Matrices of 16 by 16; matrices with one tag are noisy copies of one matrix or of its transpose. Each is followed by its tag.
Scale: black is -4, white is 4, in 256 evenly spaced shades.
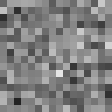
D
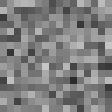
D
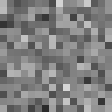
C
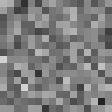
C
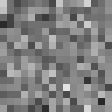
C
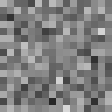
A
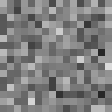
A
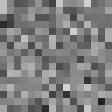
C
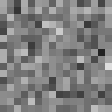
A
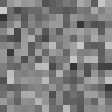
D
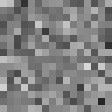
C
